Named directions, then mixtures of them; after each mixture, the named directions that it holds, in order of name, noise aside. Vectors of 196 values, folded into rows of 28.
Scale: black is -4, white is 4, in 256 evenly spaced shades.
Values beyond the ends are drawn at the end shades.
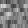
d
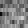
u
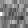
d, u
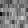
u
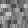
d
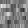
d, u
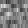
d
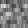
d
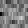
d, u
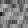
d, u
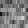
u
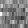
u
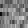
u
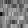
d, u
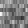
u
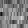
d, u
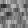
d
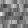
d, u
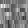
d, u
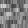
d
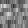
d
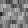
d, u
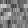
d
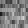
u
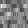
d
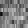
u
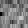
d, u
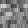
d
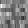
d, u
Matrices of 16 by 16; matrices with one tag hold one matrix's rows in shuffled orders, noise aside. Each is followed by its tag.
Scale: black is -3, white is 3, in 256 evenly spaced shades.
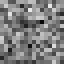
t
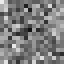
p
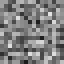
t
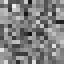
p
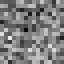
t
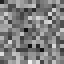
t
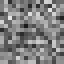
t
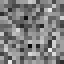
t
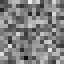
t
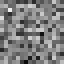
t
